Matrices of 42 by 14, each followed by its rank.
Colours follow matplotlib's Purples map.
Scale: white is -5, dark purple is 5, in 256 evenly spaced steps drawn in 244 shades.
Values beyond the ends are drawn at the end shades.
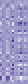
two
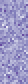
full rank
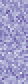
full rank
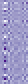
two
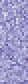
full rank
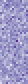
full rank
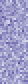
full rank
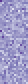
full rank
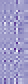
two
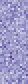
full rank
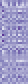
two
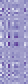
two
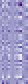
two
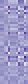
two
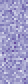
full rank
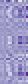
two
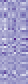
two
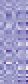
two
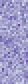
full rank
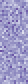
full rank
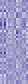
two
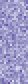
full rank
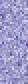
full rank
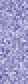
full rank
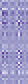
two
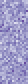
full rank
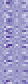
two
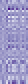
two
